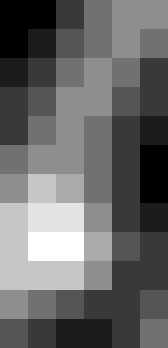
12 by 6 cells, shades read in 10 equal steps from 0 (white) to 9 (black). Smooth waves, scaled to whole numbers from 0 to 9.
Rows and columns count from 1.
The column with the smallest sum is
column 3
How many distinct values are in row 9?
5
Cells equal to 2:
6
